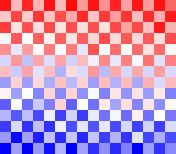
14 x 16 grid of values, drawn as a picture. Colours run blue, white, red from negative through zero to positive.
Values rise toward the top. On average the colour sits 50% of the way up the scale. The bottom left is the ninth with the lowest average. A checkerboard runs through the table.
